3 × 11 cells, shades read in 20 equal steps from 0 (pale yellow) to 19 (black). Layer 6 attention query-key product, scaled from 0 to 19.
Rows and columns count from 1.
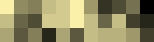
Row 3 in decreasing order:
16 14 12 12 9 7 6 6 5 5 4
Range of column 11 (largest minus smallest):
5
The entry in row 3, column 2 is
12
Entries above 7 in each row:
6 5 5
